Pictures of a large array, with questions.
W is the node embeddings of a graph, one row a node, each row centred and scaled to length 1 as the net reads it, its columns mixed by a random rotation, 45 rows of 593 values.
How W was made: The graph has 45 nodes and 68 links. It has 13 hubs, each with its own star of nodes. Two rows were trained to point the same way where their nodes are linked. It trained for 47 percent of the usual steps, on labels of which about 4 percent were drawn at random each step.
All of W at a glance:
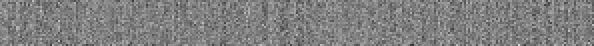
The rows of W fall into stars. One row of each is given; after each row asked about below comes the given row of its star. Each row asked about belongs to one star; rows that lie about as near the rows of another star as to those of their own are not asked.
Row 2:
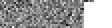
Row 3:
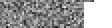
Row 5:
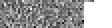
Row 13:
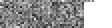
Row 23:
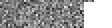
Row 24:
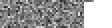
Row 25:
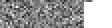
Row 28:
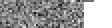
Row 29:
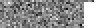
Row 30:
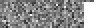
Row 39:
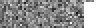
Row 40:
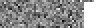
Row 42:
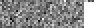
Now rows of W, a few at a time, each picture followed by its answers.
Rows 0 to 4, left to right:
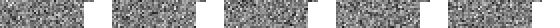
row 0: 24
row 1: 42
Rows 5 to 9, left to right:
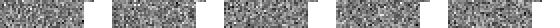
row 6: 39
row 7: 3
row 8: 29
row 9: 23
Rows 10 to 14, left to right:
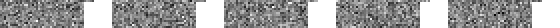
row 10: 30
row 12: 39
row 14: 30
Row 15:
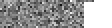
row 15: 24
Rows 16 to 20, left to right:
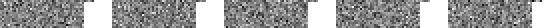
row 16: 5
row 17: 30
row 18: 40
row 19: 25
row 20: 5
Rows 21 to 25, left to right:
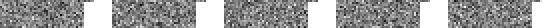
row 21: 28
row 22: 23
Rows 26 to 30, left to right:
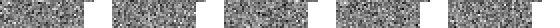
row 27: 5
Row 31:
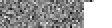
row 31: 40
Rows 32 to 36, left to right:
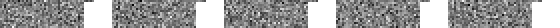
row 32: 2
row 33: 42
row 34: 25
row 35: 39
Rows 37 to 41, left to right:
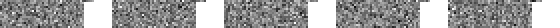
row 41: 2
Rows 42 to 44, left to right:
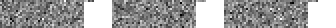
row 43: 40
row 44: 29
